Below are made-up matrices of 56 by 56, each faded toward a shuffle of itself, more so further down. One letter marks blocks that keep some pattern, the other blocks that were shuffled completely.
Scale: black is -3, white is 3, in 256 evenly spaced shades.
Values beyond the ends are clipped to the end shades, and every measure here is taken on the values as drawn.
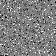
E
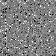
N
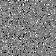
N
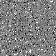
N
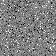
E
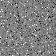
E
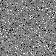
E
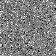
N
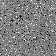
E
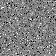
E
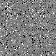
N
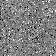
E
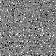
N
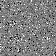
E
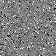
E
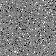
E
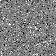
E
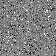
E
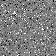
E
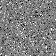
E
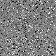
N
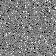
E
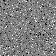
E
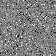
E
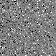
N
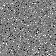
E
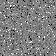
N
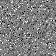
N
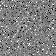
E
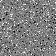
E
